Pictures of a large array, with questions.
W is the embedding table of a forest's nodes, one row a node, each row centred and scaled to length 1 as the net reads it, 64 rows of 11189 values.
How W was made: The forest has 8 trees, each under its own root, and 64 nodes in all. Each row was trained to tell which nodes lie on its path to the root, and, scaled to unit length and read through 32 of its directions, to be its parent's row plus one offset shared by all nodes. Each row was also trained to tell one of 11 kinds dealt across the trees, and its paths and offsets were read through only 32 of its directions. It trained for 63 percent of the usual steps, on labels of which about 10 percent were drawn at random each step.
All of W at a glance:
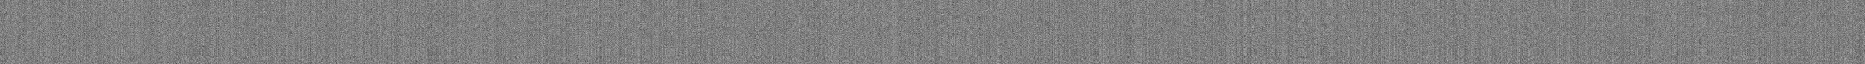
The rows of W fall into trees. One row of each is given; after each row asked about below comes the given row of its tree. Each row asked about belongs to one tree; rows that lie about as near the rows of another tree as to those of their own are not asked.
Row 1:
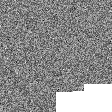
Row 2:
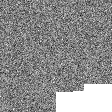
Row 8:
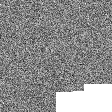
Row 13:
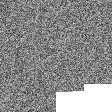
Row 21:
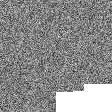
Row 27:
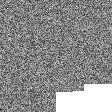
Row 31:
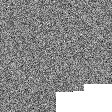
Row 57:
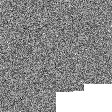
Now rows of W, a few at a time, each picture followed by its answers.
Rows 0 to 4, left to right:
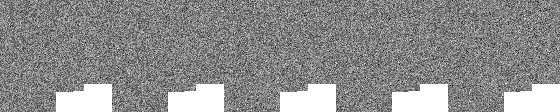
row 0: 2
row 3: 1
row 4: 1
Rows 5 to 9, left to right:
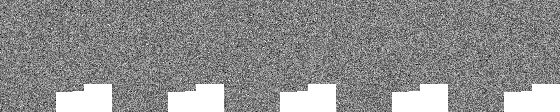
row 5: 1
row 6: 27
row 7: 2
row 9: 31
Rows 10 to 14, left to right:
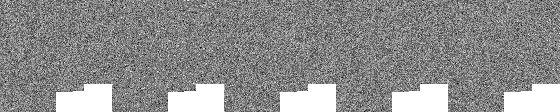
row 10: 27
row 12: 21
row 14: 8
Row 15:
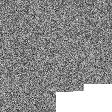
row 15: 2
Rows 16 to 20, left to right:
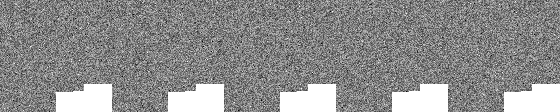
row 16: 2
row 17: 2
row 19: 31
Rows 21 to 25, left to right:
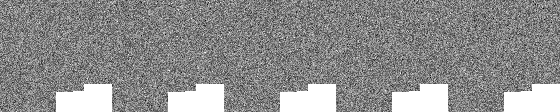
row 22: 2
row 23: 21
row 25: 1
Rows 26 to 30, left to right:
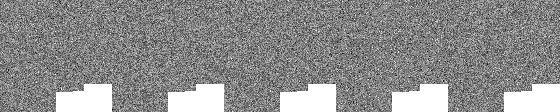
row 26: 1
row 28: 13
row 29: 2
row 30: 13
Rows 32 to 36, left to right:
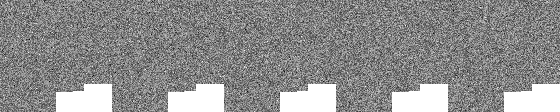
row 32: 8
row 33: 31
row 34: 2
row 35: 57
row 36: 13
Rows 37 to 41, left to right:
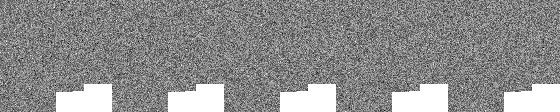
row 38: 13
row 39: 8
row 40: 57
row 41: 8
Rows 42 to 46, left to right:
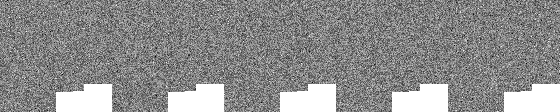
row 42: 1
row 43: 8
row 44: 13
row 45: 31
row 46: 1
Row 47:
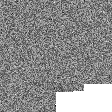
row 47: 57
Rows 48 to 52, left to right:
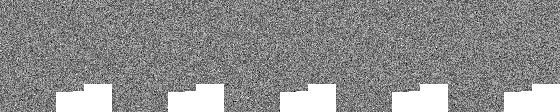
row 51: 1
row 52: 8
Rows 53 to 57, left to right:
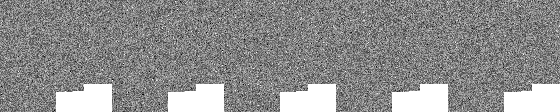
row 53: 1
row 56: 57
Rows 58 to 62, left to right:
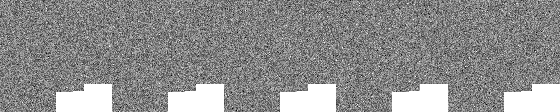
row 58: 8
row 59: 8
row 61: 2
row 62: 13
